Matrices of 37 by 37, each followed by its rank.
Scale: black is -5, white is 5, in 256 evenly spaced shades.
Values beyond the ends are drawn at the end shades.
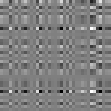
one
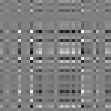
one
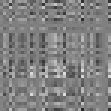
two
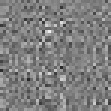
five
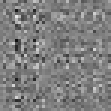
five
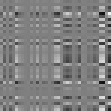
one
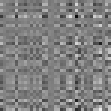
two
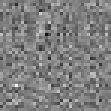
five
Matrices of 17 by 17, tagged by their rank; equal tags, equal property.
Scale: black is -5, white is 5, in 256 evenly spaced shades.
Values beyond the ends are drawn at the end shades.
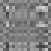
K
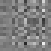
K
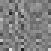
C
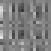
K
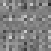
C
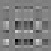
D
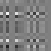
D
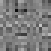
C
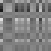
D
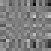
K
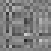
K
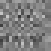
C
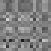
K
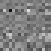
C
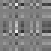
D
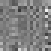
C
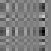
D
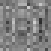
C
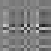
D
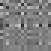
K
